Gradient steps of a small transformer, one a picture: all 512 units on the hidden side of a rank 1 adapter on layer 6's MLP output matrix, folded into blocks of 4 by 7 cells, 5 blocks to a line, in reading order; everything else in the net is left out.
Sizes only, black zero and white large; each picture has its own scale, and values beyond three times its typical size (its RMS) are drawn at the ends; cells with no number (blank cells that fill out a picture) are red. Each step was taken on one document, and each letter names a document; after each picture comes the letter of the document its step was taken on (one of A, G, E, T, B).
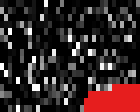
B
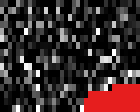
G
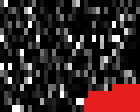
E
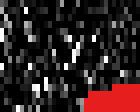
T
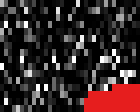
T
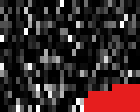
G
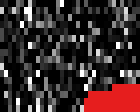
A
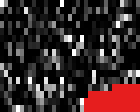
G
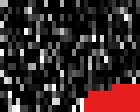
A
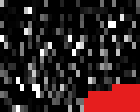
B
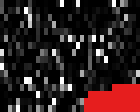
A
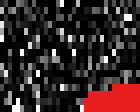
G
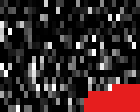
B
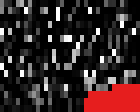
T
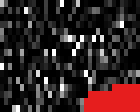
E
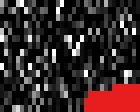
T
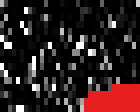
B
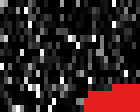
G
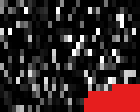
T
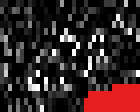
E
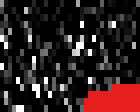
B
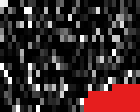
G
